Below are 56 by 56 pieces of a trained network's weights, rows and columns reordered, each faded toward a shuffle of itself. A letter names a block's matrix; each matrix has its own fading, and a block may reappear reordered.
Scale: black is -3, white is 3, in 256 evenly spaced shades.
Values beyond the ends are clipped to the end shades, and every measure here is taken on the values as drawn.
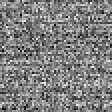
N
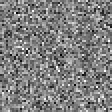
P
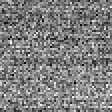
N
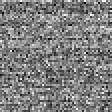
N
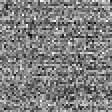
N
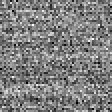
N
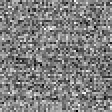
N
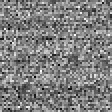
N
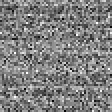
N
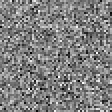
P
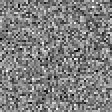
P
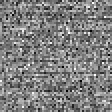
N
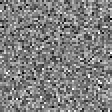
P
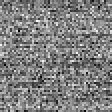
N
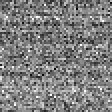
N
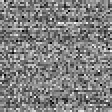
N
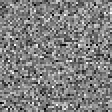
P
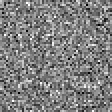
P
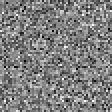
P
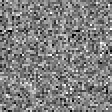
P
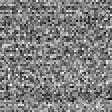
N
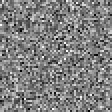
P
